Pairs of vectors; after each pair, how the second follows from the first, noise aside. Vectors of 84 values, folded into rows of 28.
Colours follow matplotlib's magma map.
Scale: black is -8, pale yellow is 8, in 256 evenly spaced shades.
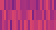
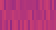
shrunk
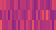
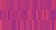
shrunk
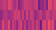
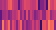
scaled up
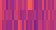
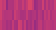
shrunk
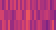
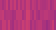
shrunk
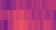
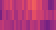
reversed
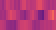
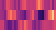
scaled up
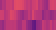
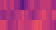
reversed
